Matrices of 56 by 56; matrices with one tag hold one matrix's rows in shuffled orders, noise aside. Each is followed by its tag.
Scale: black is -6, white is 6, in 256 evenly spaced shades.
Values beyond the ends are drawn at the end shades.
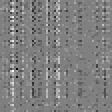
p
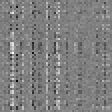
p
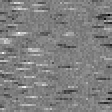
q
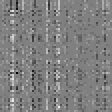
p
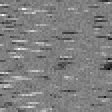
q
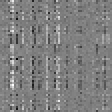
p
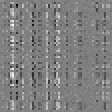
p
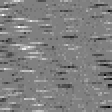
q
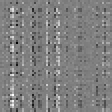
p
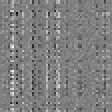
p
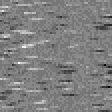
q
